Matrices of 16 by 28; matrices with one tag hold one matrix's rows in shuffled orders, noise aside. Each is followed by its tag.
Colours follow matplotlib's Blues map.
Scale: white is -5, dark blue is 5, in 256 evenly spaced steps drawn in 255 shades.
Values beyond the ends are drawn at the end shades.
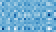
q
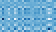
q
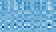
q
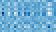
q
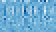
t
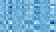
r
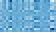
r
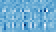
t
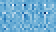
t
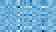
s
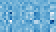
r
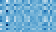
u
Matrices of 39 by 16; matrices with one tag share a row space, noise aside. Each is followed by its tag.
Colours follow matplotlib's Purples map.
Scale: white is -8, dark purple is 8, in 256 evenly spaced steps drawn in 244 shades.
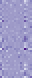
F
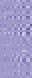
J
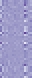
F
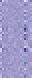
F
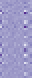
F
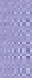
J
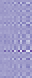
J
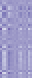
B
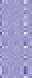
F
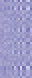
J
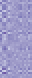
B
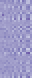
J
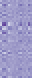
B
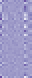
F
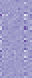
F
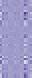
F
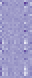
F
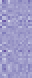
B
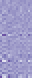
B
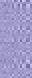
J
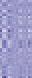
B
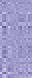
B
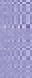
J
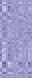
B
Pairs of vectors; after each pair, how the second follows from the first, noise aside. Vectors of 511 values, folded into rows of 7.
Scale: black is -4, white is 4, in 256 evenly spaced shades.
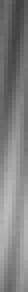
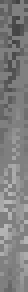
partly zeroed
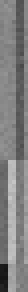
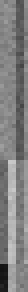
copied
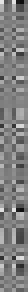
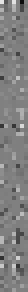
partly zeroed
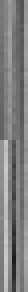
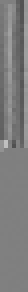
partly zeroed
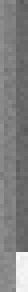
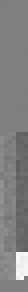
partly zeroed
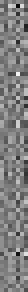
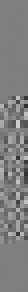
partly zeroed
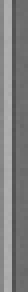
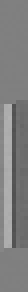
partly zeroed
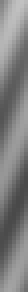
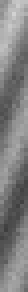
copied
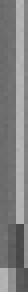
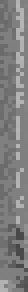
partly zeroed
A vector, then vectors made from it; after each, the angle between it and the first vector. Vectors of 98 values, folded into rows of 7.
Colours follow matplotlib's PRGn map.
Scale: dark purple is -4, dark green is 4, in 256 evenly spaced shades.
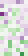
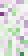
nearly parallel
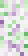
partly opposed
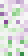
nearly parallel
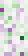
partly opposed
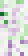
nearly opposite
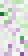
nearly opposite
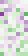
partly aligned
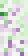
nearly opposite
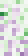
nearly opposite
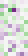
partly opposed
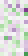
orthogonal
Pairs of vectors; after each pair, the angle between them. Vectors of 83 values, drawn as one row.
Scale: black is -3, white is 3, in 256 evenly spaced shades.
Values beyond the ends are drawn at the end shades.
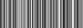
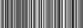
nearly opposite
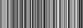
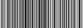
partly aligned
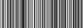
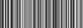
orthogonal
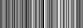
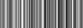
partly opposed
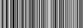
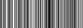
nearly opposite
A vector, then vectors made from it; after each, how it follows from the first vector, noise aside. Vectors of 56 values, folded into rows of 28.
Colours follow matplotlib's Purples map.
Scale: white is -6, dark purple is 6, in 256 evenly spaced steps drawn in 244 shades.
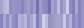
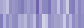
copied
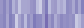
reversed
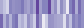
scaled up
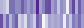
scaled up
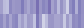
copied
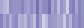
copied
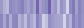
copied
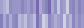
copied
